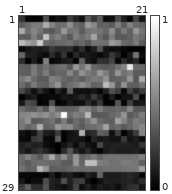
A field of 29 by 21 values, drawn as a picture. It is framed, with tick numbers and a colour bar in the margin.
In the bottom right lies a patch that is calmer than the rest. Stripes running across repeat 4 times from top to bottom. Overall the values sit about 30% of the way up the scale. The bottom right is the calmest part.
